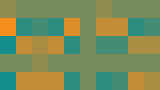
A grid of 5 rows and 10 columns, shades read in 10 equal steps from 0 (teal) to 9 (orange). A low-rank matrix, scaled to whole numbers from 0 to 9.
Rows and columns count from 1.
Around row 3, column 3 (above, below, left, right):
2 5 7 7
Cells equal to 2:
5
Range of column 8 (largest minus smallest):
5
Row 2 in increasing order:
1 1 1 2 2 4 7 7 8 9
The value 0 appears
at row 3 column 1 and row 5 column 1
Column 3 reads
4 2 6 5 7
